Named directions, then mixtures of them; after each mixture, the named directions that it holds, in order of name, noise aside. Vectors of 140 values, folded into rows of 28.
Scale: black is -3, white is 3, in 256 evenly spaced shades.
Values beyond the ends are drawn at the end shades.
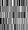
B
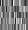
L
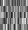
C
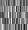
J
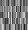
J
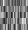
C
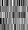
B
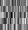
C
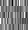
B, L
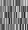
J, L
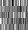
B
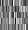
L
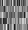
B, C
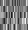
C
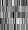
B, L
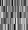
C, L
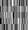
B, C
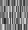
C, J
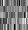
B, C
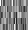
C, L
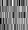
B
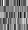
B, C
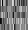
B, L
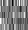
B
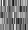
B, L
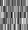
C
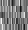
B, J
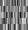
C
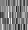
J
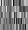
L
